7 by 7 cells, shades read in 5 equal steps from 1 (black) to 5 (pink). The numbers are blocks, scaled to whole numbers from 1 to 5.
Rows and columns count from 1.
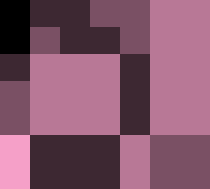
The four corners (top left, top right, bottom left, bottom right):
1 4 5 3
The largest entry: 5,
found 2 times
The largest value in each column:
5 4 4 4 4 4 4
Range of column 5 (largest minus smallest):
2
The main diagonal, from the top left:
1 3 4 4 2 3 3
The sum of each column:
20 21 20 21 20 26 26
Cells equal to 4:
21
